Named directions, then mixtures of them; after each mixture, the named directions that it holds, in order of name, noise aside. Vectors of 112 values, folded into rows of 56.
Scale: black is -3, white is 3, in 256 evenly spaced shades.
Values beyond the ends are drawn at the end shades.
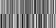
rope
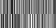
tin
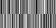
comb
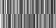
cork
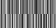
comb, rope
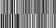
rope, tin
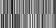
tin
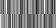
comb, cork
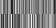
tin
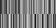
cork, rope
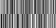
rope, tin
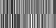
tin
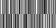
comb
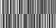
comb, cork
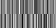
comb, rope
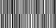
comb, tin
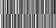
cork, tin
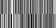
tin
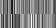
tin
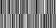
comb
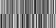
rope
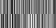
tin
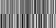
rope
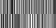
tin
